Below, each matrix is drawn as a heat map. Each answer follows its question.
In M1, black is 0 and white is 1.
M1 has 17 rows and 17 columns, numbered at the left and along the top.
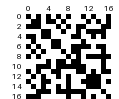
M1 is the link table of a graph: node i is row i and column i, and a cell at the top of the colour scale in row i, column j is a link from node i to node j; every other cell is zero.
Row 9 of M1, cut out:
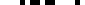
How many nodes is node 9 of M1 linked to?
11
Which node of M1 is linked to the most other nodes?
node 5
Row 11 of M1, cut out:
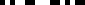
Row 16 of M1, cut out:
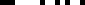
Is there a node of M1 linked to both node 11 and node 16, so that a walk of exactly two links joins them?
yes
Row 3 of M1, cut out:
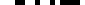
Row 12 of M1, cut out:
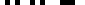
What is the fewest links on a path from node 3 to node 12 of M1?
2
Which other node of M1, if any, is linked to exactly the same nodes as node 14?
node 12
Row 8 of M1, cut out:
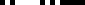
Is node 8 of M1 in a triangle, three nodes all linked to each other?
yes
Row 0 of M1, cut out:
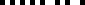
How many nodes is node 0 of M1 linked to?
9
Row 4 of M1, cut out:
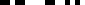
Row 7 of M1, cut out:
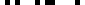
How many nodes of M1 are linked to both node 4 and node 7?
8
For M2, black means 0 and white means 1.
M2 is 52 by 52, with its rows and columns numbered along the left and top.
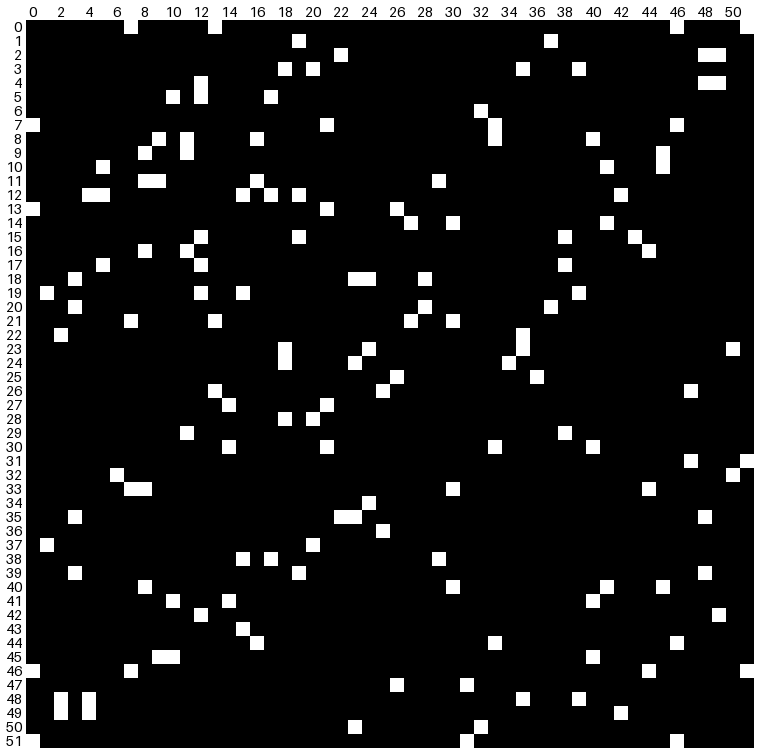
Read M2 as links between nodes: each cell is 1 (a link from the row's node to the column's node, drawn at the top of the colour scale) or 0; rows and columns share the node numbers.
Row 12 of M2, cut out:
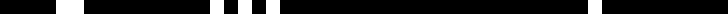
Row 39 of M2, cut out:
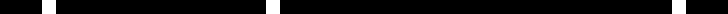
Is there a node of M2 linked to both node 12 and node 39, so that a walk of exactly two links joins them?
yes
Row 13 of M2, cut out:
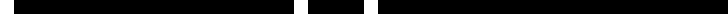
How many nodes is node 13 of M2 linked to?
3
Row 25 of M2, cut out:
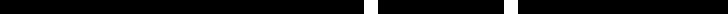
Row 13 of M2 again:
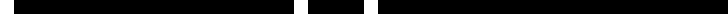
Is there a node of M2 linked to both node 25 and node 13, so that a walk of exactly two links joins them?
yes
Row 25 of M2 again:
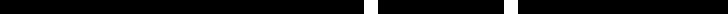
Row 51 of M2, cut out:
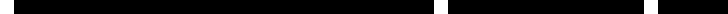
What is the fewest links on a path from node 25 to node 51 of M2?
4
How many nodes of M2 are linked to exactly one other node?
4
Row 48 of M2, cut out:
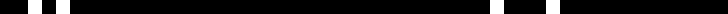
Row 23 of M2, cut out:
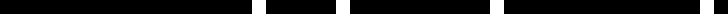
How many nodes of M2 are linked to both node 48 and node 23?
1
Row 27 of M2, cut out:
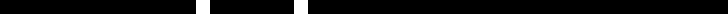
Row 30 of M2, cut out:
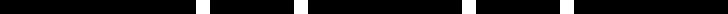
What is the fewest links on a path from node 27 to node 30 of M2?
2
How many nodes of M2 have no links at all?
0
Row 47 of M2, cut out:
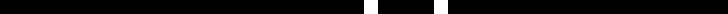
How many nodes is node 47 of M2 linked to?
2
